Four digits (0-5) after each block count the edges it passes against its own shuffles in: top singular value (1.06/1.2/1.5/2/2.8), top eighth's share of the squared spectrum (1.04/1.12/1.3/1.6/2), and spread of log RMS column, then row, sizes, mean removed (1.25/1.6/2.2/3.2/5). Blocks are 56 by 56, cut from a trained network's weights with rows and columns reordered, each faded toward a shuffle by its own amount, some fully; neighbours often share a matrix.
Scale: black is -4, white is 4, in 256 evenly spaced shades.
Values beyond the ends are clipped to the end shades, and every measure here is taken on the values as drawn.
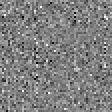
2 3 2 1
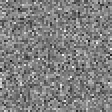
0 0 0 0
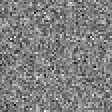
1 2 1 0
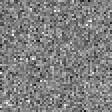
0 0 0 0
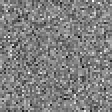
0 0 0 0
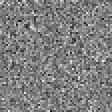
0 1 0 0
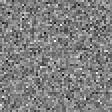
0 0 0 0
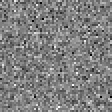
1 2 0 0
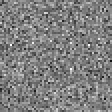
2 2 0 0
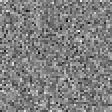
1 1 0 0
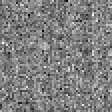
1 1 0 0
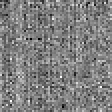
3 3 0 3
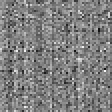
3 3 1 3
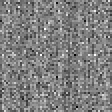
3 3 0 2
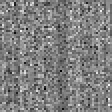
3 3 1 2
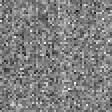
1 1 0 0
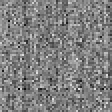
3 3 0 2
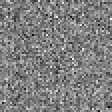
1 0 0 0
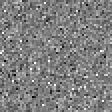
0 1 0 0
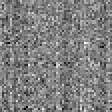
3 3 1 2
